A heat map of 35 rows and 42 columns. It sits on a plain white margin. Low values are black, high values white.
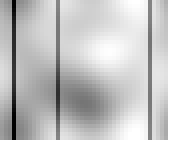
Histogram: skewed, a long tail of low values. Odd lines: columns 4, 15 and 38. Calmest part: top middle.
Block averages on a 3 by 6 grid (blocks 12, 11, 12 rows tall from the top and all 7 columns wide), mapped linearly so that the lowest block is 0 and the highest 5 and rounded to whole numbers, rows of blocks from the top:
1 3 3 4 5 3 | 2 2 1 4 4 4 | 0 2 1 1 4 3
